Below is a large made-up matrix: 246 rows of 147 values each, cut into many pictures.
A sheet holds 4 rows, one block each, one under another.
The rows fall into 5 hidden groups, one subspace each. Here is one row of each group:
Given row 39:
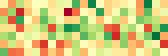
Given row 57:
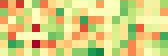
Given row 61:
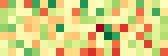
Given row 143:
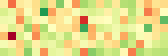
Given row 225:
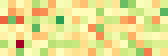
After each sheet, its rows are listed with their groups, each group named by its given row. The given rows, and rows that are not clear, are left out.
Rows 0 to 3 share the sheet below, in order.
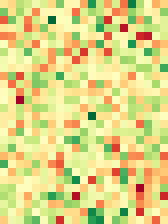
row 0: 143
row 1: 225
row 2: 39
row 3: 143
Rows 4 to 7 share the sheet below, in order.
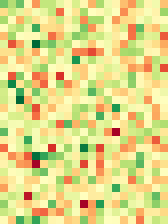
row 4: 57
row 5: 225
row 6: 57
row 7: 57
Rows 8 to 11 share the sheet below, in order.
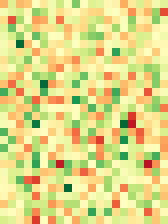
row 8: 225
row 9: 225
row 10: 143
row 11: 143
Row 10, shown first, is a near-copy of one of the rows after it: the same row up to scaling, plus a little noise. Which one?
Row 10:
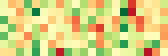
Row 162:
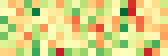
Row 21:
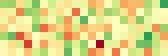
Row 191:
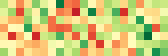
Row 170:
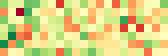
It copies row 162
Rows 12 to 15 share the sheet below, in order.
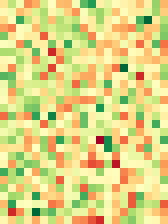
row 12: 39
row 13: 143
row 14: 61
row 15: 57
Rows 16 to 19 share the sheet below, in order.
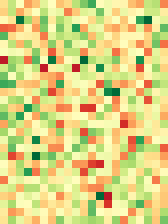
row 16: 39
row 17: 61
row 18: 57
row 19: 61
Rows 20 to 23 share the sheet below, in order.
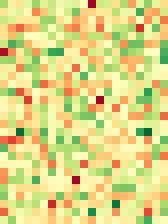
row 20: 39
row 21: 143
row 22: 39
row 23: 61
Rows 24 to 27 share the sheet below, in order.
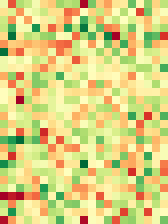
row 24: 39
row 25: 225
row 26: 39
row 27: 39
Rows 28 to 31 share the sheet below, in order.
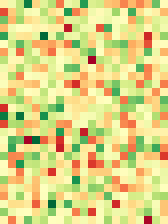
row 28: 225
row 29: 39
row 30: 57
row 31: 61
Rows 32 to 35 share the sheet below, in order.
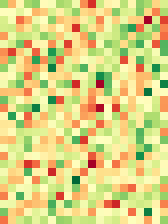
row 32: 39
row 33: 61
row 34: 143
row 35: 61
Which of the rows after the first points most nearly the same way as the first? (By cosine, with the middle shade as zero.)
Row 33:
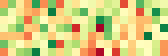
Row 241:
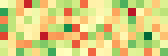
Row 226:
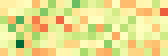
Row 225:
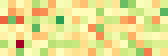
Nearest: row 241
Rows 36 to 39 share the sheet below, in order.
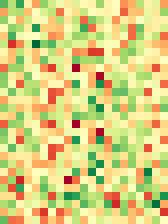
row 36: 57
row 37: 61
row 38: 61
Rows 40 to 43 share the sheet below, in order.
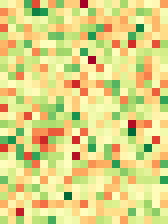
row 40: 61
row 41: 39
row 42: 225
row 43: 225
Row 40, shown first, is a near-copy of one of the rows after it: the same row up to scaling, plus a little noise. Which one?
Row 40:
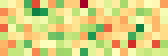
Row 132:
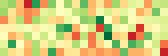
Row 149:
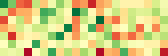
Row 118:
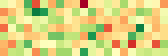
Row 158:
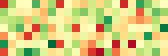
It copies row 118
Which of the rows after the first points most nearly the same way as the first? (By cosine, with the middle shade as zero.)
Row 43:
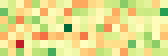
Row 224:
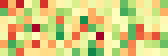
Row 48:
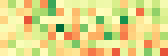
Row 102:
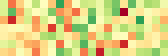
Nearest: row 48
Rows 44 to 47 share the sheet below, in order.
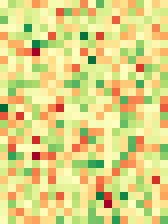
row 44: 57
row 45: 39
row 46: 57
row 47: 61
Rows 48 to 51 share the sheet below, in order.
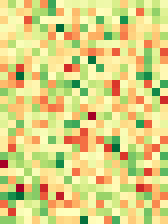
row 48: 61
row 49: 39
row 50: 39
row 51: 39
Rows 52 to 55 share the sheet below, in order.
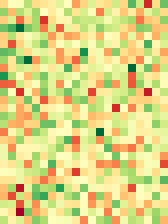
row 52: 39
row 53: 225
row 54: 61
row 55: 225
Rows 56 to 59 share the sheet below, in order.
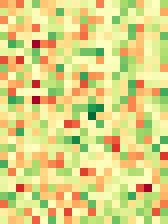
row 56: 57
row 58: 39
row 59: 39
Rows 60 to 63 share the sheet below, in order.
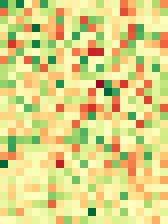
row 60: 57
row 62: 39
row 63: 143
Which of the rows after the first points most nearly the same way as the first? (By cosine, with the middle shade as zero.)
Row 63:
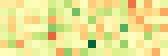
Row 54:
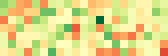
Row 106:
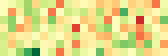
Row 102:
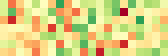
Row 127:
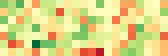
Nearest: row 54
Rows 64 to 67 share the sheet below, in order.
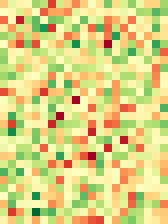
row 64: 225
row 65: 225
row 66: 143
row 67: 57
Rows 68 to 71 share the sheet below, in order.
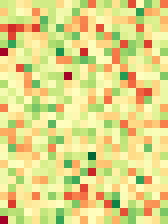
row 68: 39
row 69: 143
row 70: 143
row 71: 39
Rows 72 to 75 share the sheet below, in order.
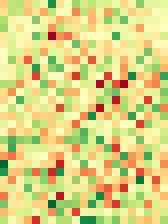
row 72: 61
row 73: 61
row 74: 39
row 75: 61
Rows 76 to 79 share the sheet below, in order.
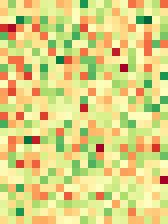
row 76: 39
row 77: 143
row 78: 57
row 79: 225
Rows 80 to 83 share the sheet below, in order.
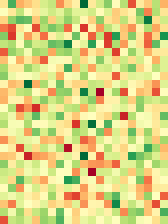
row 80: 39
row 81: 57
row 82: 143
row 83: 39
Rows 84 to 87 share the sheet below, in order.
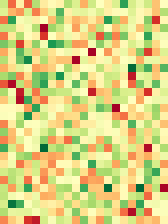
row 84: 225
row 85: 225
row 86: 225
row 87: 143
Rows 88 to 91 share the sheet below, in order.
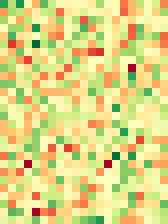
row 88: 57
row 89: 225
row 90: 61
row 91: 57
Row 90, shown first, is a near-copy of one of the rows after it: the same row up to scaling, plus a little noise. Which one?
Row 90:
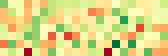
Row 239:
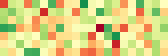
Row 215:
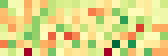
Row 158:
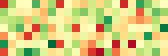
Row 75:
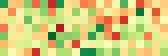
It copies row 215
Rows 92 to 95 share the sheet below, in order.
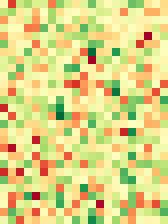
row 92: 143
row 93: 39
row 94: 143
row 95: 57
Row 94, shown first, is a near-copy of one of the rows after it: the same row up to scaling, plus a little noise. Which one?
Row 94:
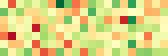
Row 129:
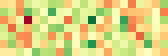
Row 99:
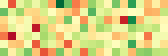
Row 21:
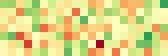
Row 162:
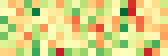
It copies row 99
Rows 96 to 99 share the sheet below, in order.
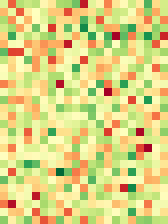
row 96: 39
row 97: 61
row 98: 143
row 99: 143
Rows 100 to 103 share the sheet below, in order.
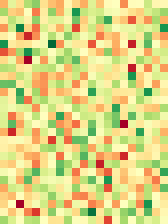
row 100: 61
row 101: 225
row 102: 143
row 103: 143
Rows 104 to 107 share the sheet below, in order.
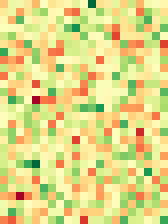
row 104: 39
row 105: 57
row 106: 143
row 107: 39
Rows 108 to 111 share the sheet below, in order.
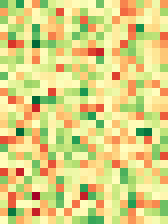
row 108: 57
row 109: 57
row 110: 39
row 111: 57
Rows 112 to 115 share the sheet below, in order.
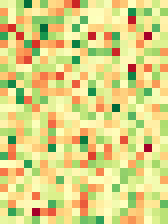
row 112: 225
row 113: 225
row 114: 143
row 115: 57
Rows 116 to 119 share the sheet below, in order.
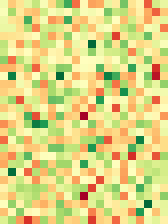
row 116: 143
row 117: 225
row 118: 61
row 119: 143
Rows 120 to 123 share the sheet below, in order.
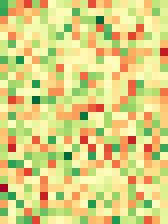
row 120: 61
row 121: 57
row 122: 39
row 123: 225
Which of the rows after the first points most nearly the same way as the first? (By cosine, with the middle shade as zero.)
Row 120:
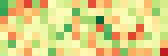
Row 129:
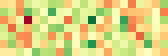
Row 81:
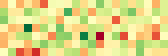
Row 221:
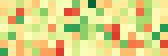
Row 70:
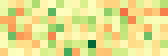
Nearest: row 129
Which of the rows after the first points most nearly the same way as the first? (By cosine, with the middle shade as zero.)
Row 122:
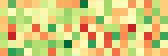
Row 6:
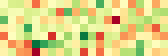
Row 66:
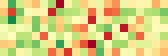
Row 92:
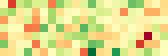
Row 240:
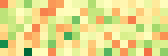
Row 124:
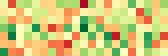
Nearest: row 66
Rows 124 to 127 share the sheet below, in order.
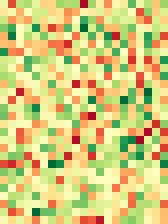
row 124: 39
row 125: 143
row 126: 39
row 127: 57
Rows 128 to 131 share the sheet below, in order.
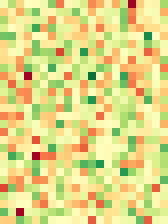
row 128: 143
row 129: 143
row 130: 57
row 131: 225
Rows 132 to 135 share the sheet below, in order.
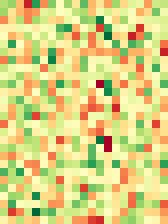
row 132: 61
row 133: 61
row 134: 61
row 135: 57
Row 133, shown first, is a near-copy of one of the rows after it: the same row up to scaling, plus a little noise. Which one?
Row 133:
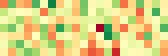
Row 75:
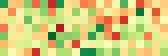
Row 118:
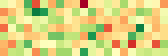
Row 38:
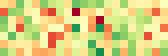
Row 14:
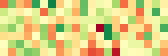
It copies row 14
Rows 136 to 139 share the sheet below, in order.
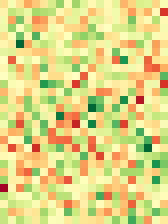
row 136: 225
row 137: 143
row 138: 143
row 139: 225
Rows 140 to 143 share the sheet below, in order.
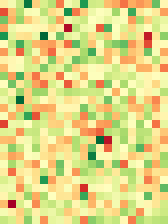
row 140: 225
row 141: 225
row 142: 61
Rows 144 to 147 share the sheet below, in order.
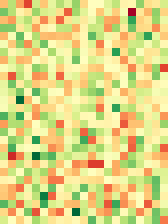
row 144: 225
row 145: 225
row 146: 57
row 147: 225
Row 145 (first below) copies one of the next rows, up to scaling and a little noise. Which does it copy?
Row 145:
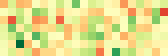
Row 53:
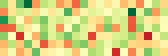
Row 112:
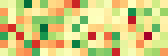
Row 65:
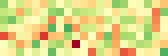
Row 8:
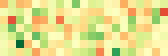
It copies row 8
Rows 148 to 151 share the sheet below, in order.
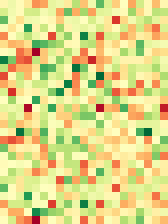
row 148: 57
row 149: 61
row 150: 39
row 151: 57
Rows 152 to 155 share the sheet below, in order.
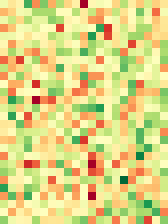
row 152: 61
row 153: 57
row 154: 143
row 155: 143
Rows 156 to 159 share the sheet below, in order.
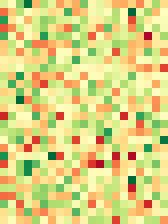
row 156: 225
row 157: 225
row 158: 61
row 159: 225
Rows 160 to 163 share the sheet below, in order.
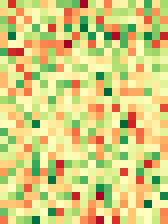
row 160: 39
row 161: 61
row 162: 143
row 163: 61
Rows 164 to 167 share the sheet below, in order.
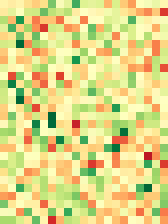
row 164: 225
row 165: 225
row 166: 61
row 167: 39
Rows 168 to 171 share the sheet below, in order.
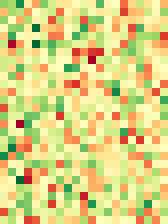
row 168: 57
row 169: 39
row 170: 143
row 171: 143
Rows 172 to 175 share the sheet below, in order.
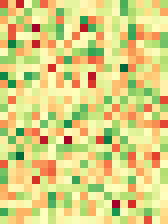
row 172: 57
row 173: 143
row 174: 225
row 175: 61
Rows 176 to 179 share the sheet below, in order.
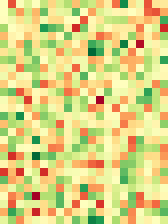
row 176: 143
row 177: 143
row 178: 57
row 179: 57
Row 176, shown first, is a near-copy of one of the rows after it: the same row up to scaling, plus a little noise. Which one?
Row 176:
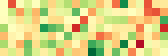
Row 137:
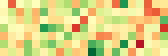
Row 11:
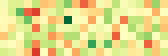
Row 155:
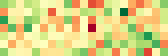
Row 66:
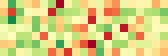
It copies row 137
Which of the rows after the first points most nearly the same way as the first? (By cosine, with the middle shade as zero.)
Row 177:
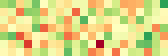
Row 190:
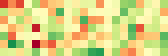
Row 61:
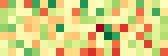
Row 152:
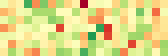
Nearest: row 61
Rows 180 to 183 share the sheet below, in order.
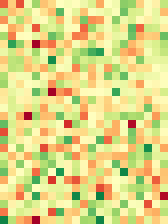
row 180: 57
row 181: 61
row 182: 225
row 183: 61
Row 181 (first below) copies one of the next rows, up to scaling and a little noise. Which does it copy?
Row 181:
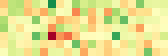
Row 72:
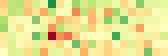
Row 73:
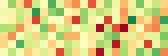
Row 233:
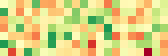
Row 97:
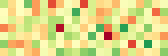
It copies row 72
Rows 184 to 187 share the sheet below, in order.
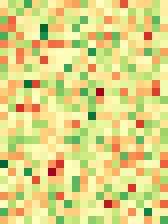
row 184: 225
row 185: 57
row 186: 39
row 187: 61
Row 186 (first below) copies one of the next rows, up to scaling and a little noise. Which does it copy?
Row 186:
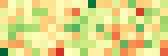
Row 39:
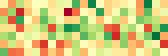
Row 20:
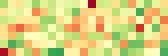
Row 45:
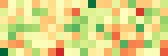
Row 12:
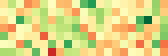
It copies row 45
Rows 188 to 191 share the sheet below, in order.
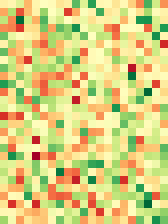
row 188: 39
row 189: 225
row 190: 57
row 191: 143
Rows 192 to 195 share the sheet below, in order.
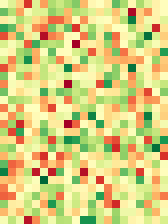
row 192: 225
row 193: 225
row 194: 39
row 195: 61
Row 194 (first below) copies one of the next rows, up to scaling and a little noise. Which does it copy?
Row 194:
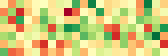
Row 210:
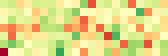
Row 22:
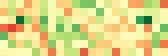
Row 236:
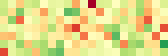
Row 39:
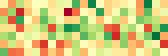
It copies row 39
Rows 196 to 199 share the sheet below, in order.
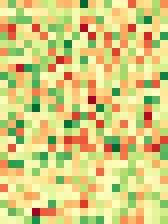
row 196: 39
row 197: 143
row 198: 39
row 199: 57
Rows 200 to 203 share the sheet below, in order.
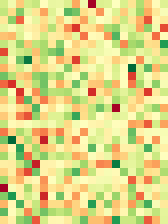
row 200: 39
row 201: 225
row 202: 225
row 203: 225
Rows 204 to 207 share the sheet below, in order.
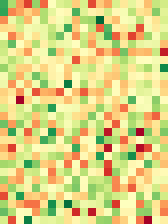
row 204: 61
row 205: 225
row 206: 143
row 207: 61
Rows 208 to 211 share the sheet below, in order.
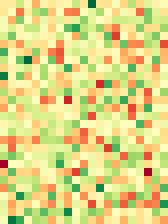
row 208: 39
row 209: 225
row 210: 39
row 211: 39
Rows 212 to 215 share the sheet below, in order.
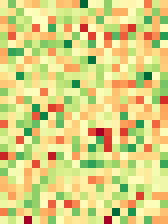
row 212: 39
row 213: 39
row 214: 61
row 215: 61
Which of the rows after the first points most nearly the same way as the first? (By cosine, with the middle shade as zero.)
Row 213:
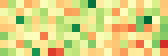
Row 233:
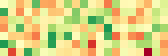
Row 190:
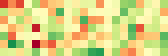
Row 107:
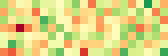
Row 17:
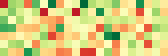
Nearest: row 17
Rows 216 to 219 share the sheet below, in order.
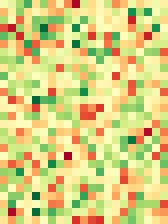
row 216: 225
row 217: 57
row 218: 39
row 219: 57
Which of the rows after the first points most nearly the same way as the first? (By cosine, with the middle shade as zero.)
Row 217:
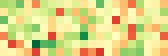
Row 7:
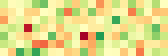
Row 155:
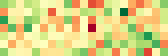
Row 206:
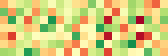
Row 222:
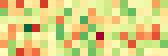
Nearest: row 155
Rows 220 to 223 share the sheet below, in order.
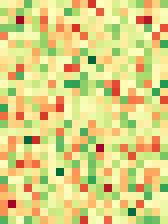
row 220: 39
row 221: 39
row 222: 57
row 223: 143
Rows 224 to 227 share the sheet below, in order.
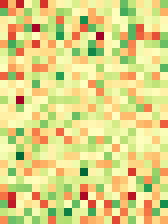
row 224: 57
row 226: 225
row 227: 39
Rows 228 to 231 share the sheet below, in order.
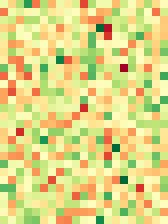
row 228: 61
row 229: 143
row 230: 225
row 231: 143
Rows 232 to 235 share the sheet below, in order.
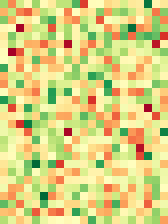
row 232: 39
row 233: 61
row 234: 143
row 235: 225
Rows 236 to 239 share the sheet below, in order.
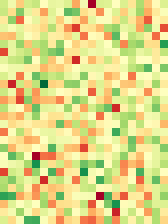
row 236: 39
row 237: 225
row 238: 57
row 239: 61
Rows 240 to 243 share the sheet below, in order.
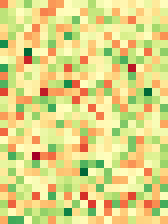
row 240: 61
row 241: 225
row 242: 57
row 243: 39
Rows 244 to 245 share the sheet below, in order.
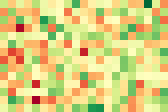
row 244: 39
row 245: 57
